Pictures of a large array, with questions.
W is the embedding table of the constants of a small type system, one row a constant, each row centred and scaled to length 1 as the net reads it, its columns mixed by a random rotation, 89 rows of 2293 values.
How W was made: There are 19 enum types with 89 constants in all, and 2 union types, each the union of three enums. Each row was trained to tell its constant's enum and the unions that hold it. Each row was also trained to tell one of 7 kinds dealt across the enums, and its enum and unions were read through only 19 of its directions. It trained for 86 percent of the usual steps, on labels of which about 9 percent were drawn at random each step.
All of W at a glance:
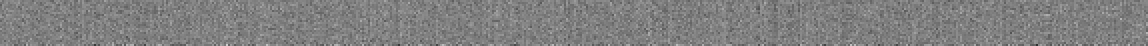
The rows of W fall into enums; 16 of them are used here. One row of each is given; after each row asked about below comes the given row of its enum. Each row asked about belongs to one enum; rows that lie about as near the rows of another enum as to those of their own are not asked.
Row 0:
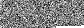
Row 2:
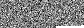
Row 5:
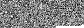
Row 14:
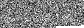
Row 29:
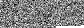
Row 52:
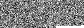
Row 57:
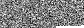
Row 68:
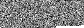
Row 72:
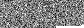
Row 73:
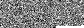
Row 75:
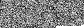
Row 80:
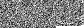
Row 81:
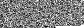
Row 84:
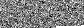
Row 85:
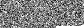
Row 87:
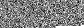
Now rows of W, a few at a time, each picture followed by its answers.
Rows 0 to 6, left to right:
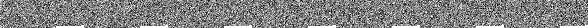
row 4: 52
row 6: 2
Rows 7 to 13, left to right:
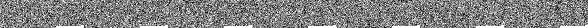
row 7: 57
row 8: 52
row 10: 80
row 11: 68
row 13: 75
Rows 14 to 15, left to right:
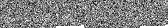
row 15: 84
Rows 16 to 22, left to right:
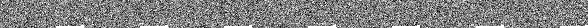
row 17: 5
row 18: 75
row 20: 68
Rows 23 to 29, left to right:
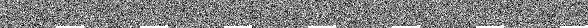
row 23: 52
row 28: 80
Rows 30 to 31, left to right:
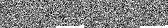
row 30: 29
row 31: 2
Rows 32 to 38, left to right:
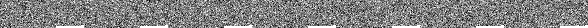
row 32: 5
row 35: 29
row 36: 52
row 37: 57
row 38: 5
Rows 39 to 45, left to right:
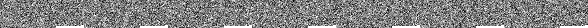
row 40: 84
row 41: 72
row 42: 87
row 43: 57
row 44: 87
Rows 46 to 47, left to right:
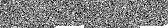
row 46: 85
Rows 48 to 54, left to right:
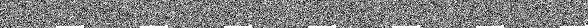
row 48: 5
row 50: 87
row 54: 87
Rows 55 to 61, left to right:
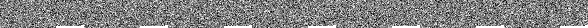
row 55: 68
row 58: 72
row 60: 84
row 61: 72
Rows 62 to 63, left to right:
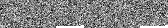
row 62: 57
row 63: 5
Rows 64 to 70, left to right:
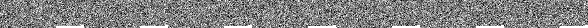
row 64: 52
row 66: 29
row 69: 2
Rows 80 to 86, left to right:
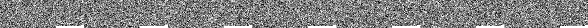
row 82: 72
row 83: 80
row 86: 87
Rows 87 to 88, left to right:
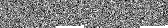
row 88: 75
